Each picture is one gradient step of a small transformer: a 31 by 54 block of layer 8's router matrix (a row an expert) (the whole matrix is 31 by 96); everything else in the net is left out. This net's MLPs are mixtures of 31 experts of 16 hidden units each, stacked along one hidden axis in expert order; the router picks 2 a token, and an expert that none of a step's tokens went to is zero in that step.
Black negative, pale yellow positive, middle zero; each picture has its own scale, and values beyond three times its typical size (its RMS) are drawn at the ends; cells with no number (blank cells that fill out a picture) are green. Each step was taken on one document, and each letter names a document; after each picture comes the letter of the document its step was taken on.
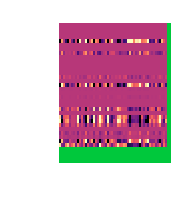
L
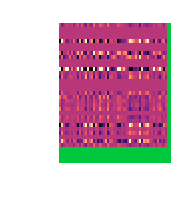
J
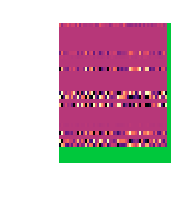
J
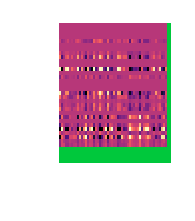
J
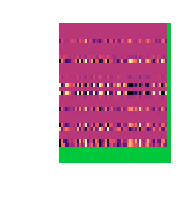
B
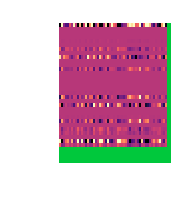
J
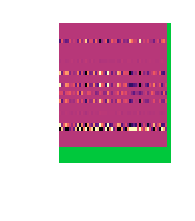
B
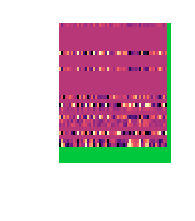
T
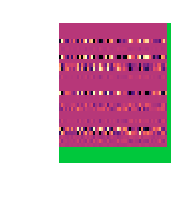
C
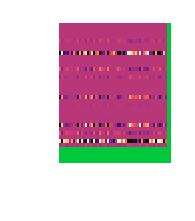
T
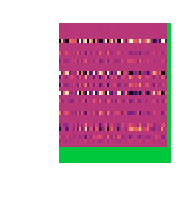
B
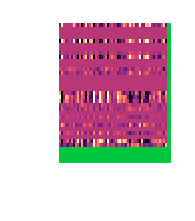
J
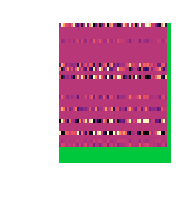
C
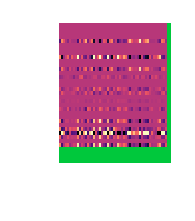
C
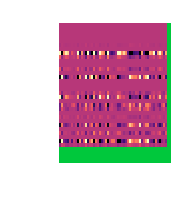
T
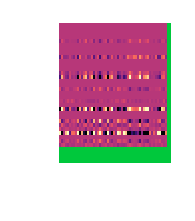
C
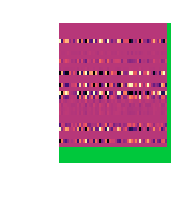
B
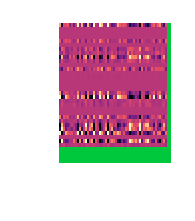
J
